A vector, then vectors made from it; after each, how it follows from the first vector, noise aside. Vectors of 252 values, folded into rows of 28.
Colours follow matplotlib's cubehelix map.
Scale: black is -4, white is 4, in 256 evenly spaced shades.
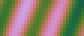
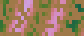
partly zeroed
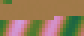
partly zeroed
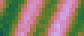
reversed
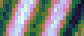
scaled up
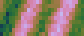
reversed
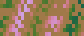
partly zeroed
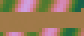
partly zeroed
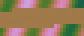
partly zeroed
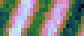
scaled up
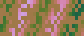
partly zeroed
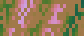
partly zeroed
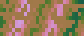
partly zeroed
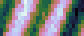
scaled up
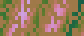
partly zeroed
